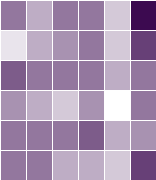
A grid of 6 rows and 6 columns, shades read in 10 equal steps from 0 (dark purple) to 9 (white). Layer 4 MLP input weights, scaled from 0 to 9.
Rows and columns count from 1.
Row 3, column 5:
6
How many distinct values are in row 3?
3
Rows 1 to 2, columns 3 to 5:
4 4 7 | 5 4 7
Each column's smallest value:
3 4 4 3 6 0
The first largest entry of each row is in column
5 1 5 5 5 5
